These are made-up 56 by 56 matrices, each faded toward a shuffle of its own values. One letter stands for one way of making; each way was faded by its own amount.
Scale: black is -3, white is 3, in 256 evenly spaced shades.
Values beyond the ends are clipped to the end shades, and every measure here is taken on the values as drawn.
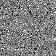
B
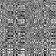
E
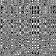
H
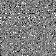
B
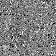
B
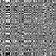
H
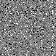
B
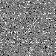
B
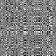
H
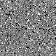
B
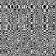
H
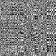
E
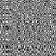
E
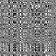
H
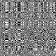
E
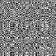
E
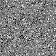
B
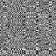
E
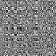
E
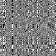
H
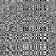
H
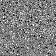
B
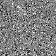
B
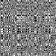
E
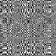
H
